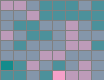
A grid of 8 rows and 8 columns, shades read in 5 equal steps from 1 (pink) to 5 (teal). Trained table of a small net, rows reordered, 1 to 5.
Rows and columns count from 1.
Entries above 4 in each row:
0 0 0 0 0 0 1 0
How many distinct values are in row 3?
3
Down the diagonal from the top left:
2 3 4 4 3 3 2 3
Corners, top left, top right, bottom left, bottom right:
2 4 4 3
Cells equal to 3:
27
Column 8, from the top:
4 4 4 3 4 3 3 3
